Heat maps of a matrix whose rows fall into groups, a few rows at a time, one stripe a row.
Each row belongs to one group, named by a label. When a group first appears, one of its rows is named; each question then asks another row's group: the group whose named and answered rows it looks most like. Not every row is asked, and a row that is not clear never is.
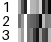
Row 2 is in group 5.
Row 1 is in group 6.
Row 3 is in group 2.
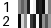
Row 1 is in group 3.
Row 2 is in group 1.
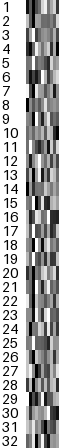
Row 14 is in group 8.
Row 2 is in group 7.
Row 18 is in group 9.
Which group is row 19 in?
2
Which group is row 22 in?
7
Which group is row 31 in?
2
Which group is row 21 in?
9
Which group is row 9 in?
9
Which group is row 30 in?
6
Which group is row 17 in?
2
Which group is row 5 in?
5
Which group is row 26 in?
7
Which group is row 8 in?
8
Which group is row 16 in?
6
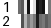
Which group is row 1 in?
3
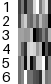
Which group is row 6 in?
5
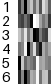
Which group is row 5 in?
8
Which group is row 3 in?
2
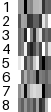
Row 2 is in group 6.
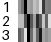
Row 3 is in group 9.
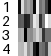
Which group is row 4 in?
2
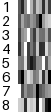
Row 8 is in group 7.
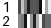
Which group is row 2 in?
9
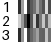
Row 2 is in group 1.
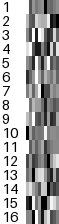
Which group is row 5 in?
9
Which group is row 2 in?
6
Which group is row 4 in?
1
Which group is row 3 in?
3
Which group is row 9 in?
2
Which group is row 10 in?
8
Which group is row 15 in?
5
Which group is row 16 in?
9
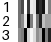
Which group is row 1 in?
3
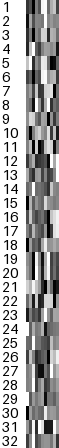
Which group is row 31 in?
3
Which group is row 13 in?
7
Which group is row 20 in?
9
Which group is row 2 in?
8
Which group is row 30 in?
8
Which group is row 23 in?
8
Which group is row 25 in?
5
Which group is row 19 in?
9
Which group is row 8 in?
9
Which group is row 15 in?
8
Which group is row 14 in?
5
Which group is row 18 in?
8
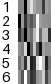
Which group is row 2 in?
8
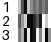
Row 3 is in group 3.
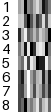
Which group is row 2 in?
1
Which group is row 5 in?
3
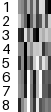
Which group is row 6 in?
9
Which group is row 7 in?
9
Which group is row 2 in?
1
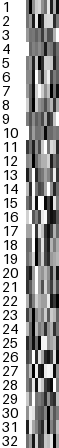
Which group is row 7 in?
6
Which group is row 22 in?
6
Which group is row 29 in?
2
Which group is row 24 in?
7
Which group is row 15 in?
3
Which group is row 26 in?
3
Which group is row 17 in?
3
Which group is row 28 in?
3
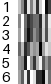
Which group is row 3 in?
1
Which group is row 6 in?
3
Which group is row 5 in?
9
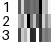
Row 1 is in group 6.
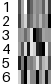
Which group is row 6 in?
7
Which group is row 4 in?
3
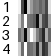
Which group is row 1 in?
7
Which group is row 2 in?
2
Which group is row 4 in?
2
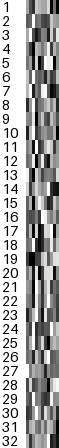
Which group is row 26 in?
9
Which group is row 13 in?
7
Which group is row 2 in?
5
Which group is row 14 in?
6
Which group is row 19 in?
8
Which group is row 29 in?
5
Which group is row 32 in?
6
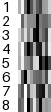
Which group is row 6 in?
7
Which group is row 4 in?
1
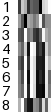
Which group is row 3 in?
5
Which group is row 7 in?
3
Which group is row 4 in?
3
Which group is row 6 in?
3
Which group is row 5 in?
3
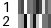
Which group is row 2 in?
9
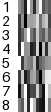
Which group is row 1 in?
9
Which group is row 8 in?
3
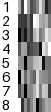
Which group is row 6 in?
8
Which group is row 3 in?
8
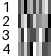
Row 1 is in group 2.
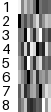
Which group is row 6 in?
1
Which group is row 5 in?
9
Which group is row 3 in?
9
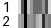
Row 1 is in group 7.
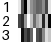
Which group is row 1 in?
7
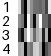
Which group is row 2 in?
9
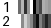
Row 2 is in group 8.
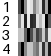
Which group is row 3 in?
1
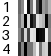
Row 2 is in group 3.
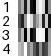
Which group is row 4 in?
2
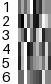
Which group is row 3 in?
9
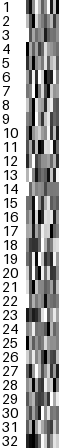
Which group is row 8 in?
7
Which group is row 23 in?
8
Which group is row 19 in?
3
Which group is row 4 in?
8
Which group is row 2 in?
7
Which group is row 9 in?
9
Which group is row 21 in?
7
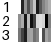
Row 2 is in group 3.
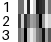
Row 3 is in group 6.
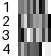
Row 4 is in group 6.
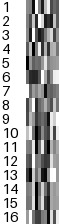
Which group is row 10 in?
1
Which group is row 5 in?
8
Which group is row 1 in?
9
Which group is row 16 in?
1
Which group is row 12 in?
5
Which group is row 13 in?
5
